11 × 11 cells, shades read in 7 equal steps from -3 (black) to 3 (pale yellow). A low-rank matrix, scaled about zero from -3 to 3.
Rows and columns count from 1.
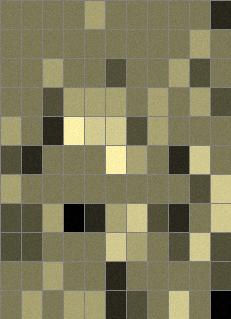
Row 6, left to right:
-1 -2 0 0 0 3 1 0 -2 2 0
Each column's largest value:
1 1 1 3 2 3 2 1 2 2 2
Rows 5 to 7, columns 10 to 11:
0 0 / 2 0 / -1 2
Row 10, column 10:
0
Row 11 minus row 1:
0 1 0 1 0 -2 -1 0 2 0 -1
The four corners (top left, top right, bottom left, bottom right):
0 -2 0 -3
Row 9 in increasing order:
-1 -1 -1 -1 0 0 0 0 1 2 2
